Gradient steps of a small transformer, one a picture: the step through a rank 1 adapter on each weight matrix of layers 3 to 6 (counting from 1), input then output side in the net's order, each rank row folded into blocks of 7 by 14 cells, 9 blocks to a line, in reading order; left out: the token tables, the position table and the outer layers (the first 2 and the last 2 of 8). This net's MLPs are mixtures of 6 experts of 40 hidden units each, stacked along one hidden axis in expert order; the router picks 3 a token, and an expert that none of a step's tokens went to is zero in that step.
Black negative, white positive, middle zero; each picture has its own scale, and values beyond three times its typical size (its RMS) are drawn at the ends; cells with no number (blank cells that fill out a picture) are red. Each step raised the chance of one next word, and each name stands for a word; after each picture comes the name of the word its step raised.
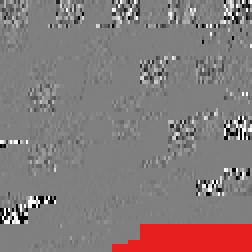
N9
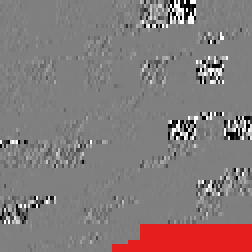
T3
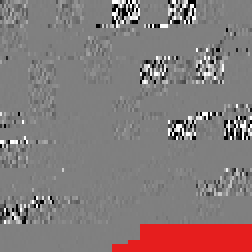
T3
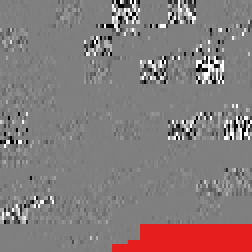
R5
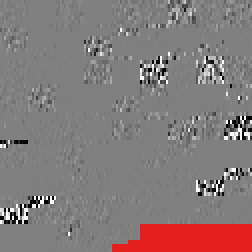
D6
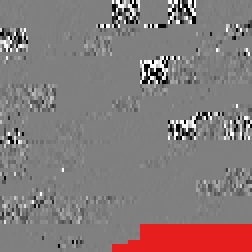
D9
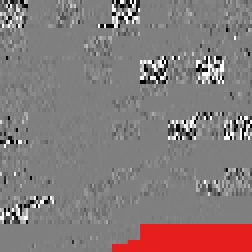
R5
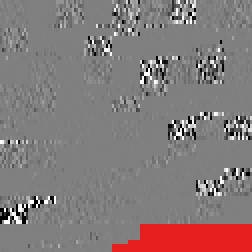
N9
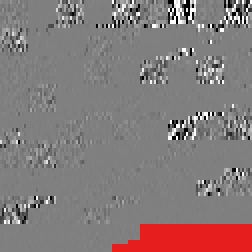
T3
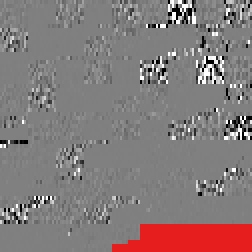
R5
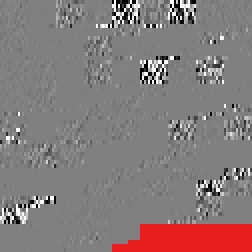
D6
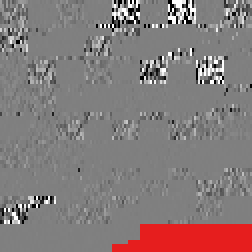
T3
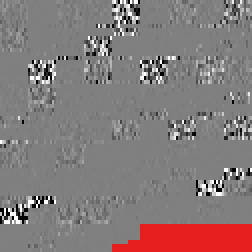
N9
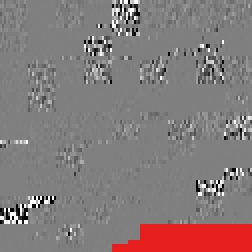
N9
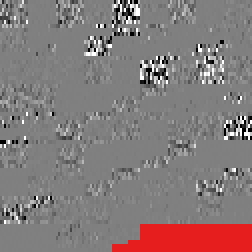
D9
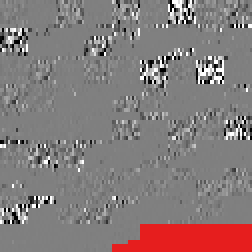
R5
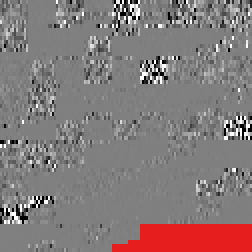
D9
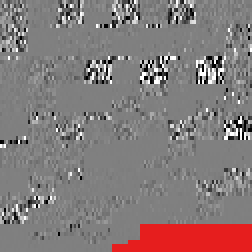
R5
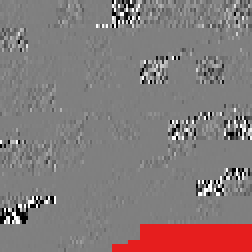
N9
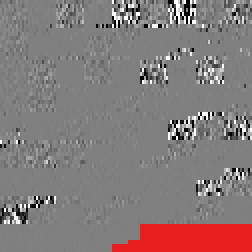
T3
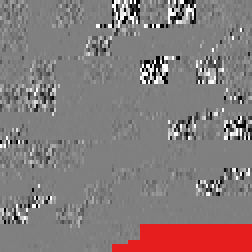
D6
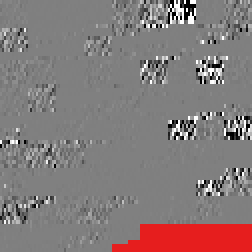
T3
